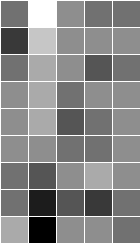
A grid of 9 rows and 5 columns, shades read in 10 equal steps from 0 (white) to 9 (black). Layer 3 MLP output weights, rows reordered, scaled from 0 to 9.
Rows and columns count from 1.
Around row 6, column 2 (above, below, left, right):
3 6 4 5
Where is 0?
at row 1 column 2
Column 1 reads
5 7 5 4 4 4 5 5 3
